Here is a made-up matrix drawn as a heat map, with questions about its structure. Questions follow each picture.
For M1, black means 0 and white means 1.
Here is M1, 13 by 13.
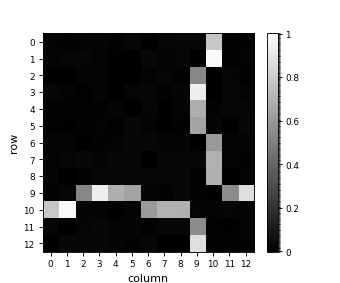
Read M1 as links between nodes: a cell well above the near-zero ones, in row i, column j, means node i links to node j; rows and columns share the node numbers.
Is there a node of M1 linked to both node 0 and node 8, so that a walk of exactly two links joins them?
yes
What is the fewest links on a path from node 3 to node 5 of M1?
2
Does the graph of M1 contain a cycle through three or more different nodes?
no
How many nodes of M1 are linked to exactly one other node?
11
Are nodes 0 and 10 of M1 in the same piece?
yes
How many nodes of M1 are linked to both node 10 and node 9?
0
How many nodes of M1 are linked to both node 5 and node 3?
1
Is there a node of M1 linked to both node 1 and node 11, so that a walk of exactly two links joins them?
no
